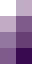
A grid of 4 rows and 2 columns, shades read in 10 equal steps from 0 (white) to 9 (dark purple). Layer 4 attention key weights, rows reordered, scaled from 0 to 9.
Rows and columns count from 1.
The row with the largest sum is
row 4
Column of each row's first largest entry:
2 2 2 2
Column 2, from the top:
3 6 7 9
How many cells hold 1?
0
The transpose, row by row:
0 3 5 6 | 3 6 7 9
